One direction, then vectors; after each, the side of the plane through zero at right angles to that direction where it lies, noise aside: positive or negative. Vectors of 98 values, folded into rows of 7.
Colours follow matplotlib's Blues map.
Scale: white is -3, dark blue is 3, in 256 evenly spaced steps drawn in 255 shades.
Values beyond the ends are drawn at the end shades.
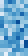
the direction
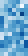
positive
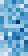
positive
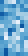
negative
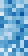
positive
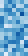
positive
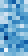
positive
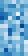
negative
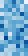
positive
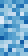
negative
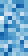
negative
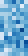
positive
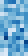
positive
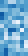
negative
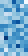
positive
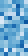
negative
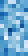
negative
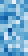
negative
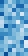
negative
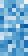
positive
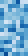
negative
